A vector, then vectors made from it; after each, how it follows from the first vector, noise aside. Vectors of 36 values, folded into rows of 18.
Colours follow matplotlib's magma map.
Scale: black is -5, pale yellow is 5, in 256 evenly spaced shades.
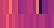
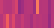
partly zeroed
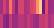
sign-scrambled
